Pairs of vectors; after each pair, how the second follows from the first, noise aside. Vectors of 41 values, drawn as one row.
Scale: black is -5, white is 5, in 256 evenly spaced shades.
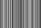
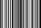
scaled up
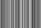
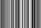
scaled up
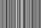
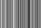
shuffled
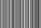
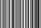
scaled up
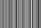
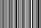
scaled up
